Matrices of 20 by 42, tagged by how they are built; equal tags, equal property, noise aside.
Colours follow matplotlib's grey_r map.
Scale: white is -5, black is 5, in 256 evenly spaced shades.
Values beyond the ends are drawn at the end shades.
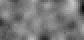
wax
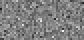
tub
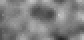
wax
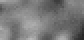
wax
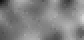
wax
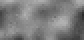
wax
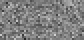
tub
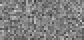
tub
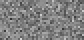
tub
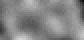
wax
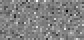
tub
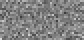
tub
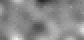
wax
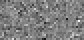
tub
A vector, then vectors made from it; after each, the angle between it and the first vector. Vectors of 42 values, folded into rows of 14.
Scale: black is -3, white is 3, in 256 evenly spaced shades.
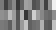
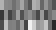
partly opposed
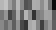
nearly opposite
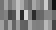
nearly opposite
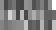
nearly parallel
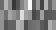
orthogonal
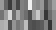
partly aligned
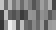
orthogonal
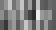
orthogonal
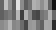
nearly opposite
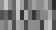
nearly opposite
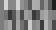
nearly opposite
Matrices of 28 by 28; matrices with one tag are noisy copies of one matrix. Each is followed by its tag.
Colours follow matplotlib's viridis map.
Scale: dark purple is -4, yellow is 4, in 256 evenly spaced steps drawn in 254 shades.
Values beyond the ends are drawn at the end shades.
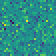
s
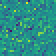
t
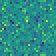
s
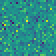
s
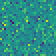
s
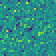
t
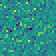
t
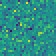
t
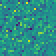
t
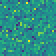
t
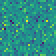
s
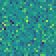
s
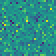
s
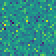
s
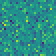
s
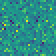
s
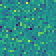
t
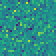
t
